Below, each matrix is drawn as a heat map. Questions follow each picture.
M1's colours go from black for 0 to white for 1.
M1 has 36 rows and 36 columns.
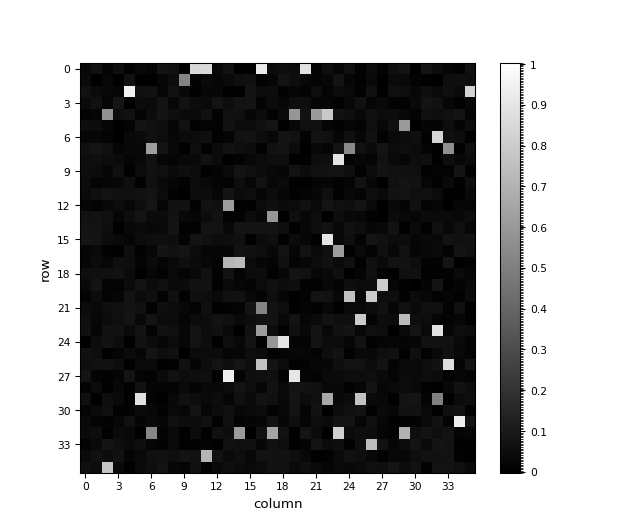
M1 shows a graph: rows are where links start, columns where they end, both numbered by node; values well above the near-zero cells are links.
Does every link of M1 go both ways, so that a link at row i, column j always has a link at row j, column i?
no
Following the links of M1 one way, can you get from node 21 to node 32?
yes
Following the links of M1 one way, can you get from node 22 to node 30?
no
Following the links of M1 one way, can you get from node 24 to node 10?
no
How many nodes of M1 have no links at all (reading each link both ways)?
3
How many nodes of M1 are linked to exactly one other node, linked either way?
10
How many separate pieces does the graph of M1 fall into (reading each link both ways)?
5
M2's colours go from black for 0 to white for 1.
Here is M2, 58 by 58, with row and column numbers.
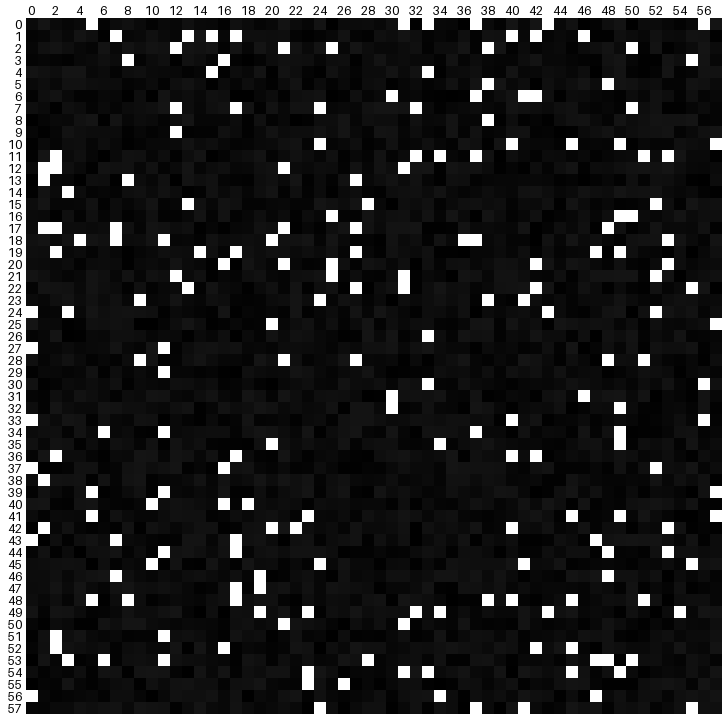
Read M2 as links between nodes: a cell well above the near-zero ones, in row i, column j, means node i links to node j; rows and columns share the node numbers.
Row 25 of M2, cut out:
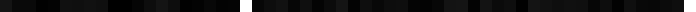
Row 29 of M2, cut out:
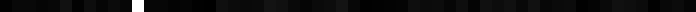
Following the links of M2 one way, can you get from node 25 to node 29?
no
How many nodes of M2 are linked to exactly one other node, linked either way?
1
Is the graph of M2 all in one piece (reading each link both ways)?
yes
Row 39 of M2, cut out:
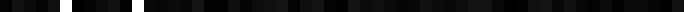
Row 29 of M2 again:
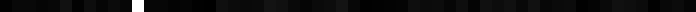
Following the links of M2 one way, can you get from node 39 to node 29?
no
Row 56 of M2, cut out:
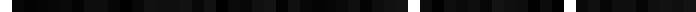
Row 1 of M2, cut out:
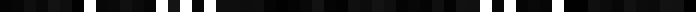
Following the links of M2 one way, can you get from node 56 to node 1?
yes
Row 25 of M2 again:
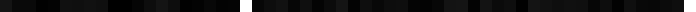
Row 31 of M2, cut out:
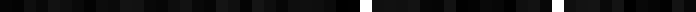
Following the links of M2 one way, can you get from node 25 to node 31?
yes
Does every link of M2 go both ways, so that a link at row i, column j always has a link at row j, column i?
no
